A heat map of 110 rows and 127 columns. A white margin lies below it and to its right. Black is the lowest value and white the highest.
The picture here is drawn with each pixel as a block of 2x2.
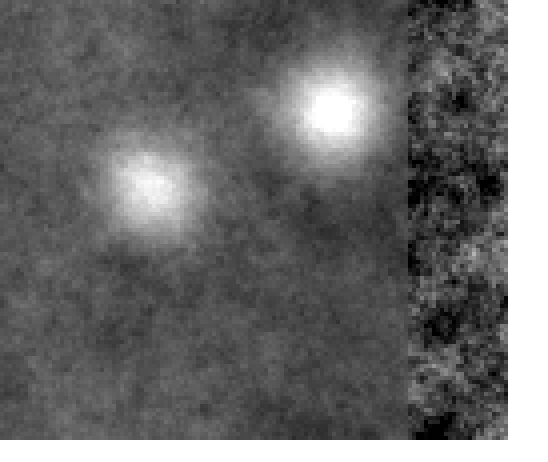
Mirror symmetry: none. Seam: vertical, 80% of the way across, the left part calmer. Bumps: two. Histogram: skewed, a long tail of high values.
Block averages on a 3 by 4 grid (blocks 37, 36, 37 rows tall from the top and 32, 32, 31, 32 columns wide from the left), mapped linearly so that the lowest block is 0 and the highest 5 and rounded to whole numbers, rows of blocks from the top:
2251 | 2410 | 2110
